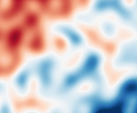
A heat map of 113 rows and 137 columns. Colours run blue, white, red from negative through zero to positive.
There is an overall slope up to the top left. On average the colour sits 50% of the way up the scale. The bottom right is the ninth with the lowest average. The texture varies smoothly and slowly. The top left is the ninth with the highest average.
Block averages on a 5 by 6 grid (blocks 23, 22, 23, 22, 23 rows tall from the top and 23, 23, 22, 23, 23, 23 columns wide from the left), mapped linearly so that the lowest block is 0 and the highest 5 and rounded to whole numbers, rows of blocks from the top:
5 5 4 3 2 2 / 5 5 3 2 3 3 / 4 3 3 2 2 2 / 3 2 2 1 2 2 / 3 3 2 2 1 0
